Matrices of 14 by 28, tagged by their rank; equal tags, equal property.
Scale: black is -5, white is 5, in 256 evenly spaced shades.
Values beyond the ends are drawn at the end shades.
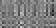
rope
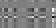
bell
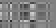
bell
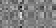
rope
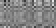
rope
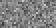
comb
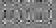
rope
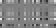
bell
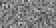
comb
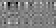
rope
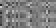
rope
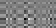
bell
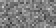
comb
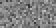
comb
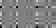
bell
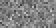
comb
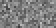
comb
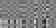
rope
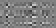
rope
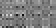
rope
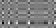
bell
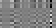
bell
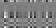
bell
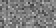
comb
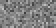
comb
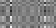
bell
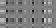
bell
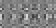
rope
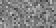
comb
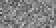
comb
